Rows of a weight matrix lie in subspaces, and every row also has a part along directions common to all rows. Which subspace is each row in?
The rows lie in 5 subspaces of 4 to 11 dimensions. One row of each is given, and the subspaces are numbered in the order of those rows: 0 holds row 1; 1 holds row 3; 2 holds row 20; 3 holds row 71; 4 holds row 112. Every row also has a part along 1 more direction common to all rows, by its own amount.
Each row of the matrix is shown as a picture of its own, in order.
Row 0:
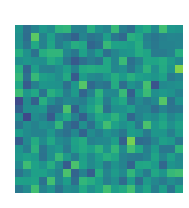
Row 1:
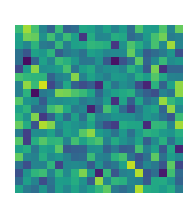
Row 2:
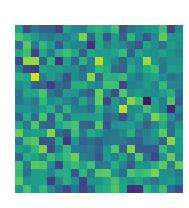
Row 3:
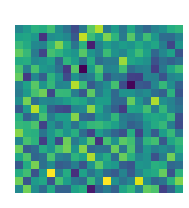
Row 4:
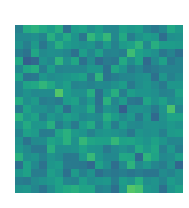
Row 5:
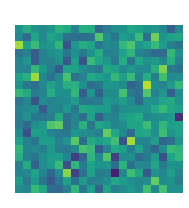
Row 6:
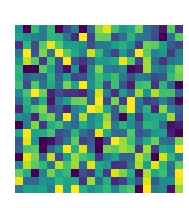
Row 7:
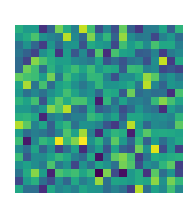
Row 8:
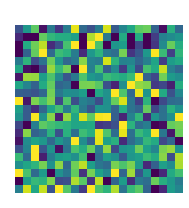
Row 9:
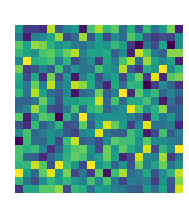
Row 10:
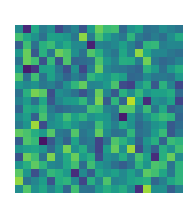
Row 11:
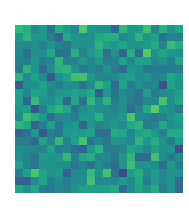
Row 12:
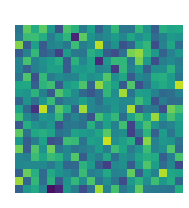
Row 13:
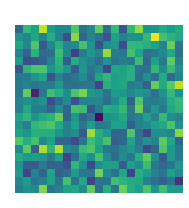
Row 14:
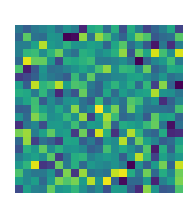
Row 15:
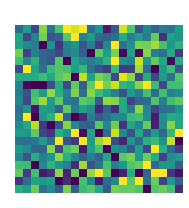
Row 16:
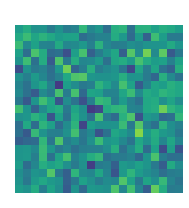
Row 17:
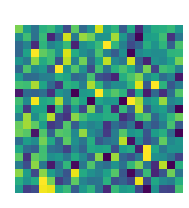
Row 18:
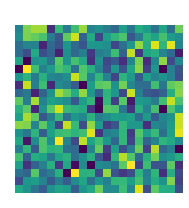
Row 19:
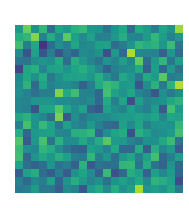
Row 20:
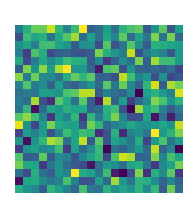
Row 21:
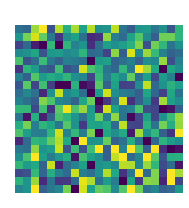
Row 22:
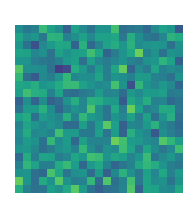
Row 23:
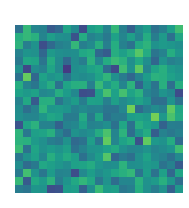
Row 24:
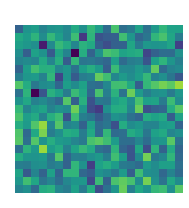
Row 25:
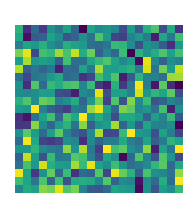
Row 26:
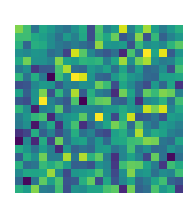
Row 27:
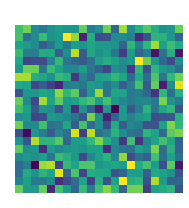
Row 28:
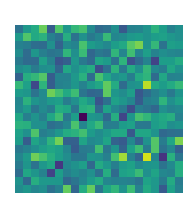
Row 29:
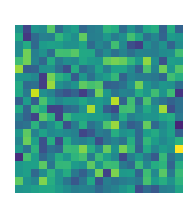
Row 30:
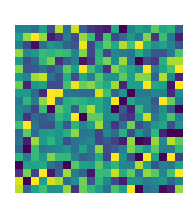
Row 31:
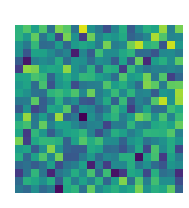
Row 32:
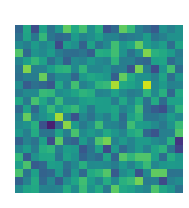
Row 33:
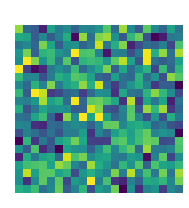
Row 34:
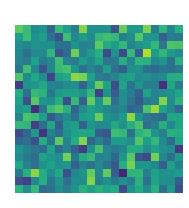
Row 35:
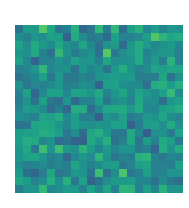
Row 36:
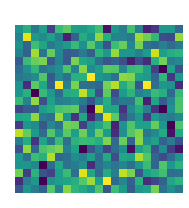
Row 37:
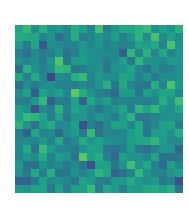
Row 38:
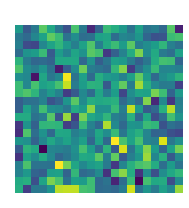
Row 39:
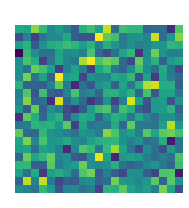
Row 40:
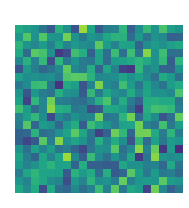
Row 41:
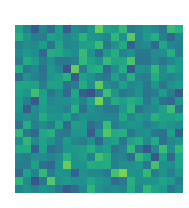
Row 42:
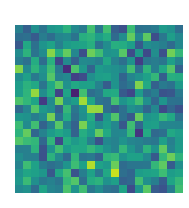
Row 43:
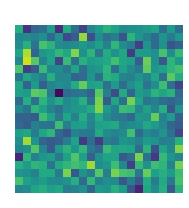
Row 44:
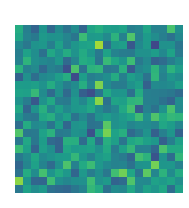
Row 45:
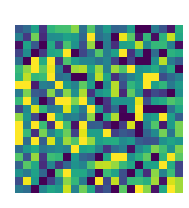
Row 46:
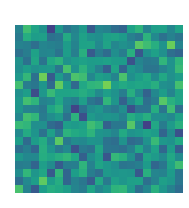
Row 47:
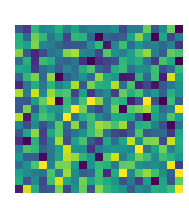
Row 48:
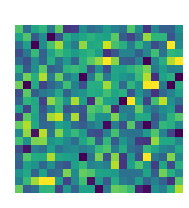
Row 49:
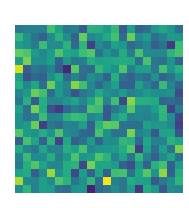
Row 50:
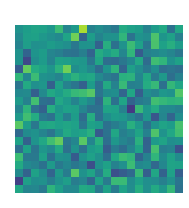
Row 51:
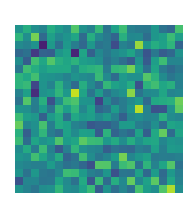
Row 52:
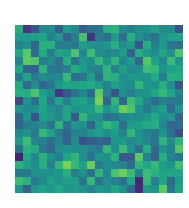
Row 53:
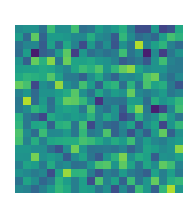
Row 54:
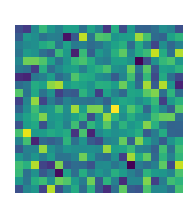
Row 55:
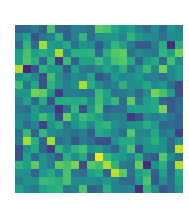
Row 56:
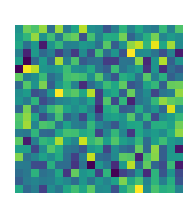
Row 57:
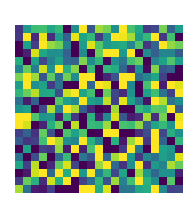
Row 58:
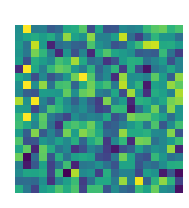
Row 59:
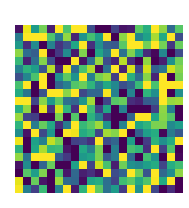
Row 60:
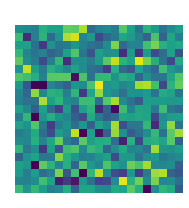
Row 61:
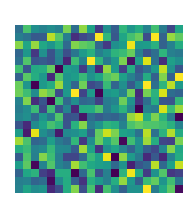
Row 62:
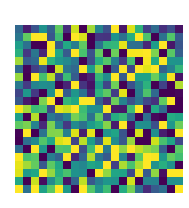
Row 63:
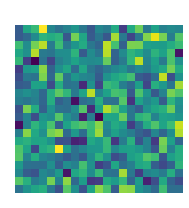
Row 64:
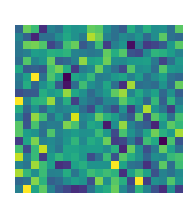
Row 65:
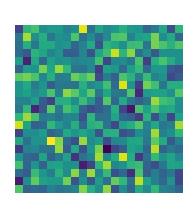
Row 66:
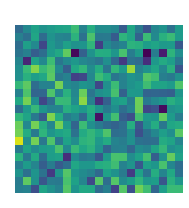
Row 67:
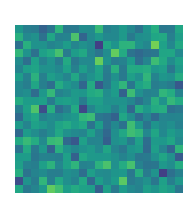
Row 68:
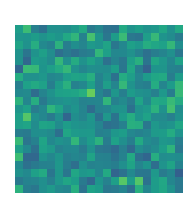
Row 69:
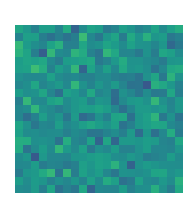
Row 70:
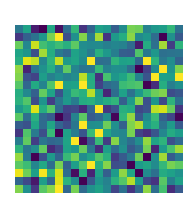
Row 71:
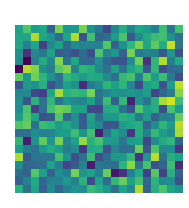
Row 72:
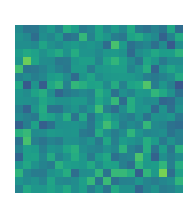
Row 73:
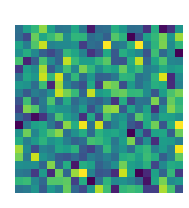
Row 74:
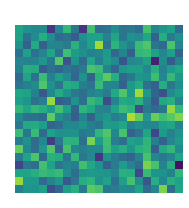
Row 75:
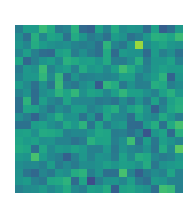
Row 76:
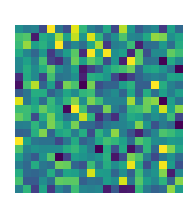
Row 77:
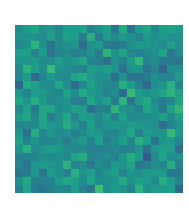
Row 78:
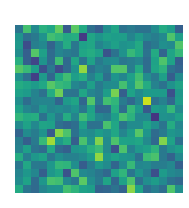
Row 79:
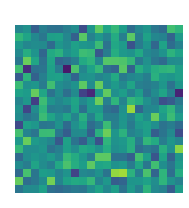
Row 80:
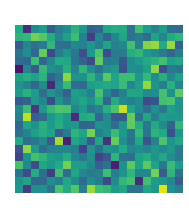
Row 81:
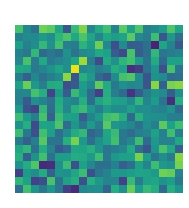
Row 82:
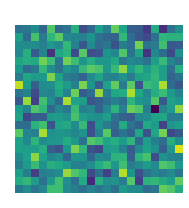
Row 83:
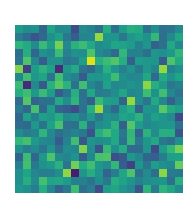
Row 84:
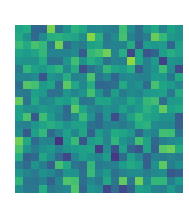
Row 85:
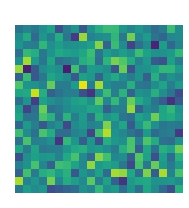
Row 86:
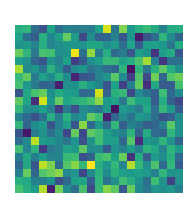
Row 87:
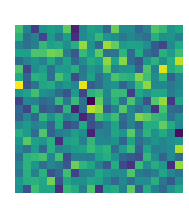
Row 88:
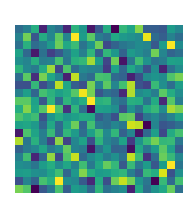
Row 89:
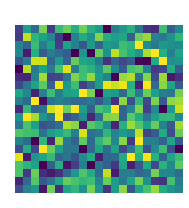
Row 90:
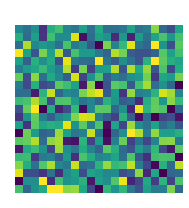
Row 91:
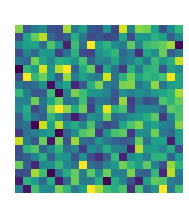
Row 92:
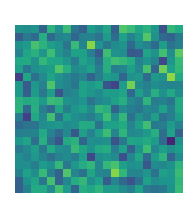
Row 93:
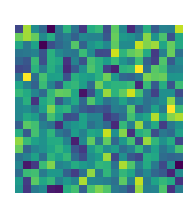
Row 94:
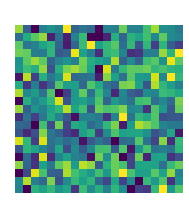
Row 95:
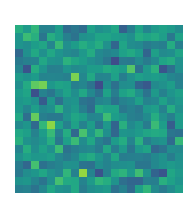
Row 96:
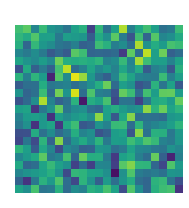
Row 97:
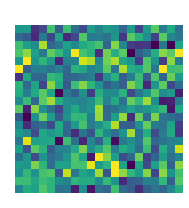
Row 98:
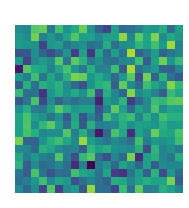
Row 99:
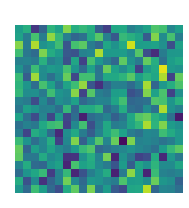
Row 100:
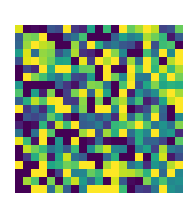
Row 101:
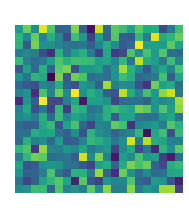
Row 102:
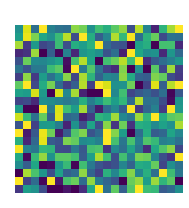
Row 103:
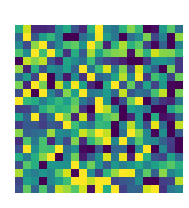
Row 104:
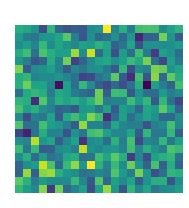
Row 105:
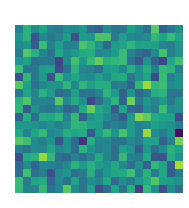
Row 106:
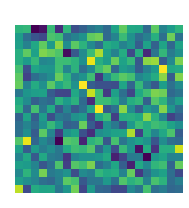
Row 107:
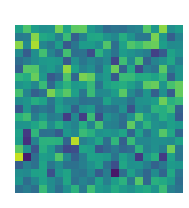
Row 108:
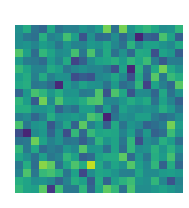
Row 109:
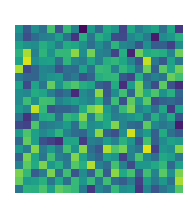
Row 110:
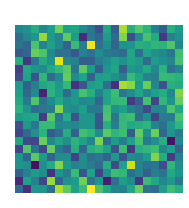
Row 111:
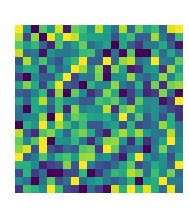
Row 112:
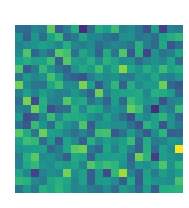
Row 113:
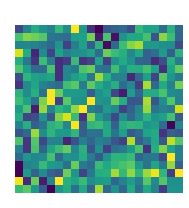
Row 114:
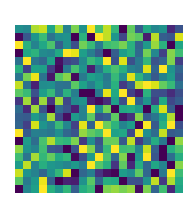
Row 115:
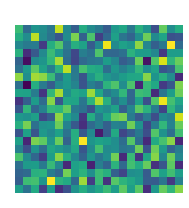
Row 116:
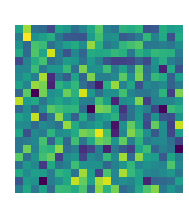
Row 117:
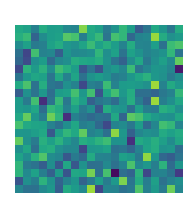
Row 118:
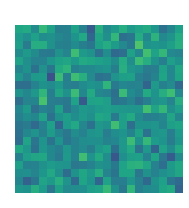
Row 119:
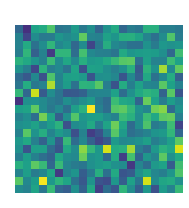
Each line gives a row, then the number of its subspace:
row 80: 1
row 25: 2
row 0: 3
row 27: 0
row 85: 2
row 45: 4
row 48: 3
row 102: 2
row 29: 0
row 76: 3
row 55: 2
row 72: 0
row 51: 4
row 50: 2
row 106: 3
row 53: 4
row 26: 4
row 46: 3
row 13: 4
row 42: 4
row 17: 3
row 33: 4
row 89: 0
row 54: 0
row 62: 3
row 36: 0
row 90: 2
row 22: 1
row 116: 0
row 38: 1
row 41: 2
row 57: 2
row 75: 4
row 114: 3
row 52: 1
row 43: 1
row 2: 1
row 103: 0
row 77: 3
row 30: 3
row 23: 2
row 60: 0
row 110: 1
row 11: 4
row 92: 1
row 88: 3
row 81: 2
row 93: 2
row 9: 3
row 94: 1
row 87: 3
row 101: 4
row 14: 0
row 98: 0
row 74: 2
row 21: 3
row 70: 3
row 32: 0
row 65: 2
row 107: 3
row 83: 3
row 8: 1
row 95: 0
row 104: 0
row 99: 3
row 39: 3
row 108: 0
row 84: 3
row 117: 3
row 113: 3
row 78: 1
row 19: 2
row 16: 4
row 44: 2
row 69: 1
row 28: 3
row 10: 1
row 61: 3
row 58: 3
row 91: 1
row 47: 3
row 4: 1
